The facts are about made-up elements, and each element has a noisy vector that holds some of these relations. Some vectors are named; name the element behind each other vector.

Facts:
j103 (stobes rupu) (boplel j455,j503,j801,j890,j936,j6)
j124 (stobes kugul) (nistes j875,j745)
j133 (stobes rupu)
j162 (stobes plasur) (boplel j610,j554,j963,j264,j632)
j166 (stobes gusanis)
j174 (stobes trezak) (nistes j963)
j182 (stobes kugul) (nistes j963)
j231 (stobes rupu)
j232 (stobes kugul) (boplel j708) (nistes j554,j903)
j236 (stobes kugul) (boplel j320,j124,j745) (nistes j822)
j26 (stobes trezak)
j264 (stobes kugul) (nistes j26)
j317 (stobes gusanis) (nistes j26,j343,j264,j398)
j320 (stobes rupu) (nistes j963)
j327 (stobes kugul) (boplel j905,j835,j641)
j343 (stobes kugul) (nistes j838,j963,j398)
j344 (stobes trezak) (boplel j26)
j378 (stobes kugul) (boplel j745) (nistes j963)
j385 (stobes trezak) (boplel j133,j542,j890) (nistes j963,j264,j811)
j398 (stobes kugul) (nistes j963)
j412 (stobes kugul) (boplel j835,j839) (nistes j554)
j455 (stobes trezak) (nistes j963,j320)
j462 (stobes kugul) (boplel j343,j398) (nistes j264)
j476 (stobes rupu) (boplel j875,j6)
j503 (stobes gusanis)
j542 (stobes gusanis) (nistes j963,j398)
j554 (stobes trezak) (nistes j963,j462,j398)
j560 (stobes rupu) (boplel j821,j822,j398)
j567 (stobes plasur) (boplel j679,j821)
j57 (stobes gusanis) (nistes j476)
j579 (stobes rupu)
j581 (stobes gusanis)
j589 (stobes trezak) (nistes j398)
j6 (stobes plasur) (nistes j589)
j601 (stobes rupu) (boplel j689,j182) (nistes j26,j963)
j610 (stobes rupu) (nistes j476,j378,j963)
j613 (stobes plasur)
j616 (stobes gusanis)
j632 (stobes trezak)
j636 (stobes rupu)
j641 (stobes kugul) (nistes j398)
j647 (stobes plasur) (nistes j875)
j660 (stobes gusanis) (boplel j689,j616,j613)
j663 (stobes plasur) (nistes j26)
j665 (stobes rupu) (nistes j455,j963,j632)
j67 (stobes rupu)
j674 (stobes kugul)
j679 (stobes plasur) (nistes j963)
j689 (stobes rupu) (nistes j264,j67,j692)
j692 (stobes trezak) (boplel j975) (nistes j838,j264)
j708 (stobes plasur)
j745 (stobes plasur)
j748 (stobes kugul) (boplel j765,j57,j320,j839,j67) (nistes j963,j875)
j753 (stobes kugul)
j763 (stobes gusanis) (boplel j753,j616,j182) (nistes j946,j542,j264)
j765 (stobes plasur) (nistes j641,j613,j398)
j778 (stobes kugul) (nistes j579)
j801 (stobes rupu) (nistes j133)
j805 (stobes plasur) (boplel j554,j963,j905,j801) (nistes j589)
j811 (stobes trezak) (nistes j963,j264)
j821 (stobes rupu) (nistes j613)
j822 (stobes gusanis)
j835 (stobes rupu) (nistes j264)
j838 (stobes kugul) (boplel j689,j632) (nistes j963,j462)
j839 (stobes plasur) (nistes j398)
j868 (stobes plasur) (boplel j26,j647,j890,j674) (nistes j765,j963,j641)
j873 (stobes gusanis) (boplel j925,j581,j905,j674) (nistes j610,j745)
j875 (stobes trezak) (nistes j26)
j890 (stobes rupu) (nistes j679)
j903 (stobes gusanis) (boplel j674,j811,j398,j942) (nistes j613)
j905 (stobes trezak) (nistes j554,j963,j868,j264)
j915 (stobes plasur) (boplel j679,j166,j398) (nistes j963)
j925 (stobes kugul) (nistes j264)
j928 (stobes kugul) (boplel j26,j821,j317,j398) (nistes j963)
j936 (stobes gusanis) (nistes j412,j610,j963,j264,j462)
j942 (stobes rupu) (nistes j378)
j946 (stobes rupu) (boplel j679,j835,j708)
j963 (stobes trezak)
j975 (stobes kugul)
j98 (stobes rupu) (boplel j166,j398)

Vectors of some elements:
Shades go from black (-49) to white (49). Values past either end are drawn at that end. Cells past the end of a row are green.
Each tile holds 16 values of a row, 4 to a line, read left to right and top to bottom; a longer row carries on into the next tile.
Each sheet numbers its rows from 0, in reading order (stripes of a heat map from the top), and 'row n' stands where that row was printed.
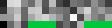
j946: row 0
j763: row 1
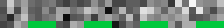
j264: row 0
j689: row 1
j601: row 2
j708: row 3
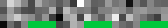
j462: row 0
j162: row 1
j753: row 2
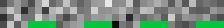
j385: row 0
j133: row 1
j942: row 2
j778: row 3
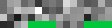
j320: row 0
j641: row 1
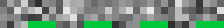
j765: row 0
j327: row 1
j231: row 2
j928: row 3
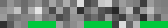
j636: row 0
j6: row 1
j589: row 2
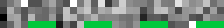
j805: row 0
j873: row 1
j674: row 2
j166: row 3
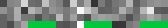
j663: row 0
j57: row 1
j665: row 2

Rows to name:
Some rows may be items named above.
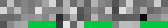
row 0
j133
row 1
j344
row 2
j905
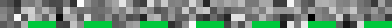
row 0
j660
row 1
j162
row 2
j821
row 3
j745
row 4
j903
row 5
j26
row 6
j124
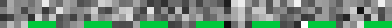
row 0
j455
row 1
j890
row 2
j236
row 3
j838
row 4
j946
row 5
j317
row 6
j875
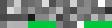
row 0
j905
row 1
j936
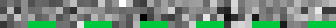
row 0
j838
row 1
j542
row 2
j398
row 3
j503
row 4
j963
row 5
j476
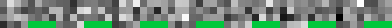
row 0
j462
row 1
j616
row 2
j915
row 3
j232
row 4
j455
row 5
j554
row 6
j805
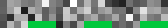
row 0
j875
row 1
j873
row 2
j763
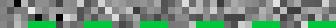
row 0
j613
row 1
j868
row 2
j975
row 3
j581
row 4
j801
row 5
j542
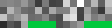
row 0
j378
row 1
j567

